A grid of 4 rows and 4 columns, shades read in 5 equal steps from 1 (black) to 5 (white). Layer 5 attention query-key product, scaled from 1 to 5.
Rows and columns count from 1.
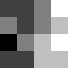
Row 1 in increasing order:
2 2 3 5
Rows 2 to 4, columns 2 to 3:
2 3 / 3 4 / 2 4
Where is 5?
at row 1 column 4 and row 3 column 4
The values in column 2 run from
2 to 3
